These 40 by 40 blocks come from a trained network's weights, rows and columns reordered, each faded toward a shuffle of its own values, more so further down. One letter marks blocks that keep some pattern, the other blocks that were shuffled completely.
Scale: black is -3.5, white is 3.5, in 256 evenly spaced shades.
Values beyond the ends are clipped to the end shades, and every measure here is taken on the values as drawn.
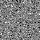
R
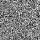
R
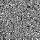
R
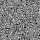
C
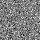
C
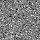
C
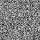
R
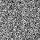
C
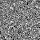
R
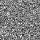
R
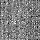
R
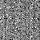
R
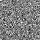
R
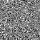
R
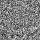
C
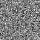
R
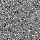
C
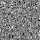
R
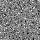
C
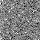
C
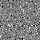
R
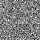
R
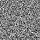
R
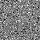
C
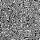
R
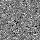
C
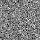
R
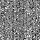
R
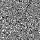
R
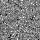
C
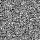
C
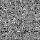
R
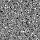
C
